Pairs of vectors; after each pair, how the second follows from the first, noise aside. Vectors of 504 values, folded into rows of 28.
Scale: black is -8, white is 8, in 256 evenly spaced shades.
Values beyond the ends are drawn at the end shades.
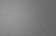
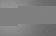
partly zeroed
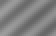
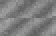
wrapped around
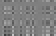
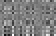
scaled up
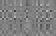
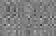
reversed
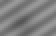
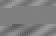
partly zeroed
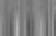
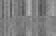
wrapped around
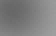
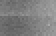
wrapped around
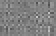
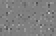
partly zeroed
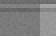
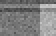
scaled up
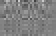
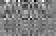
scaled up
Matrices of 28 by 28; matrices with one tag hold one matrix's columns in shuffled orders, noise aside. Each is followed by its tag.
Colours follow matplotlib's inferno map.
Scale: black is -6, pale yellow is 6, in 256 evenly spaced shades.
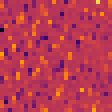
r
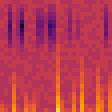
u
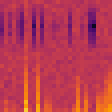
u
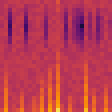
u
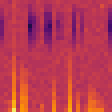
u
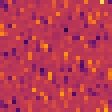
r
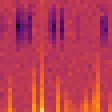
u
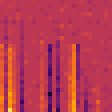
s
